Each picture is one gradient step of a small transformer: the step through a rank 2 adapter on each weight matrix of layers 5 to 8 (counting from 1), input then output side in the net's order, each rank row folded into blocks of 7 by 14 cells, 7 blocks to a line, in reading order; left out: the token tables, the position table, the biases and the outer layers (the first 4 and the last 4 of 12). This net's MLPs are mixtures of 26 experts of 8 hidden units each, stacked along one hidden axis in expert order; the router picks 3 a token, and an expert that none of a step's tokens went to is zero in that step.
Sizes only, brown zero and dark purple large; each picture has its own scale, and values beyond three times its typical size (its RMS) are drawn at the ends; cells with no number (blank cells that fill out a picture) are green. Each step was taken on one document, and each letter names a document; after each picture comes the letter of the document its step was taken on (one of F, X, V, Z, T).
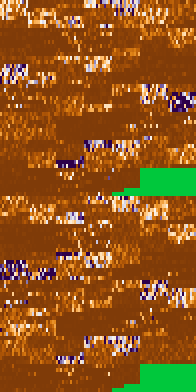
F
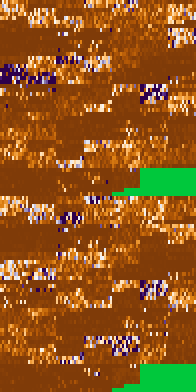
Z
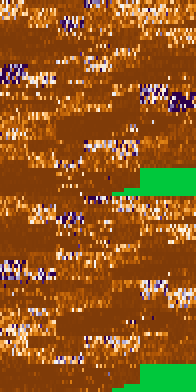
F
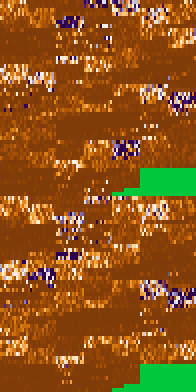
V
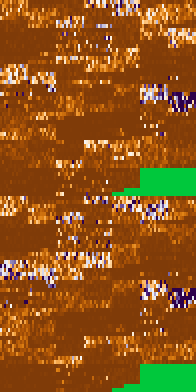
V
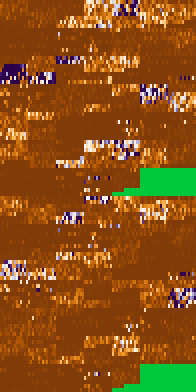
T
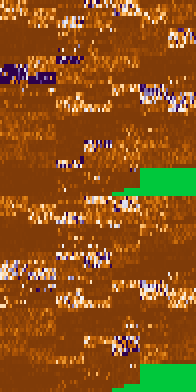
Z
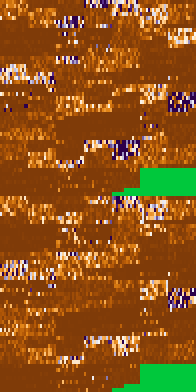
V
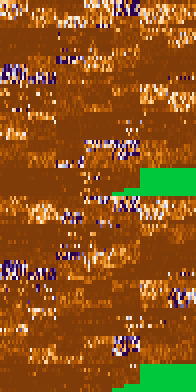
T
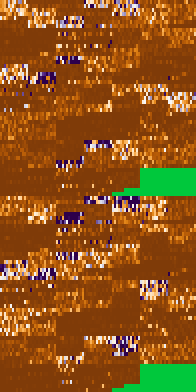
V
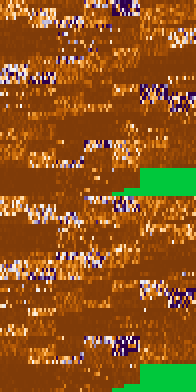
Z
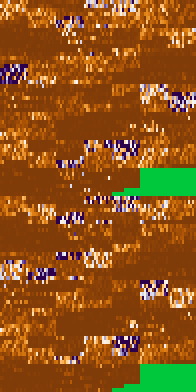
F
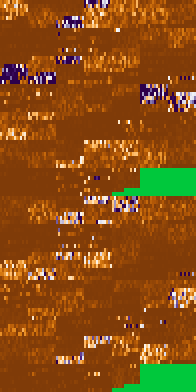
T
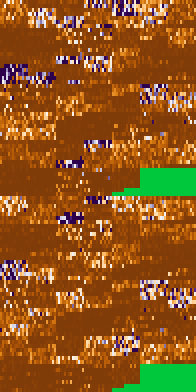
F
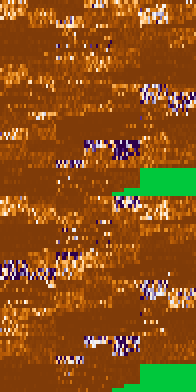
V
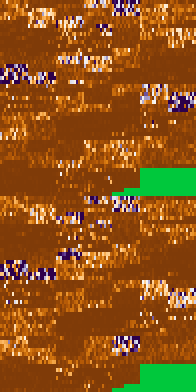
F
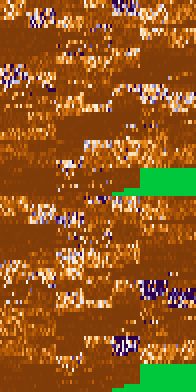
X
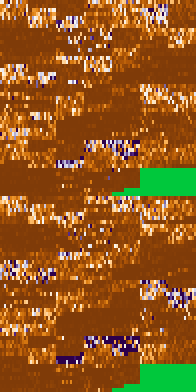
F
